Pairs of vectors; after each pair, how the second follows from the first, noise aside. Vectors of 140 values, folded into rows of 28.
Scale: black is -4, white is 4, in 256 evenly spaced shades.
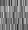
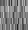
copied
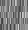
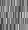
copied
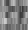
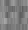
shrunk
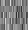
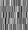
sign-scrambled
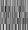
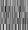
copied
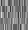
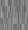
shrunk
